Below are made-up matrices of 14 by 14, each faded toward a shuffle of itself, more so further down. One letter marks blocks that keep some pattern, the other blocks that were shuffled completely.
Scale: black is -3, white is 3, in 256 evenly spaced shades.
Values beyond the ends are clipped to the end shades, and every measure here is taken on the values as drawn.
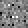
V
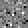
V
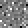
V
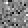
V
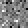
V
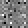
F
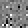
F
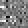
F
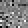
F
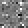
F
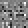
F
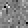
V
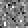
V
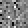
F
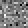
V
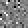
V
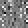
F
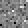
V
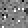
V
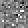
V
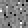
V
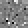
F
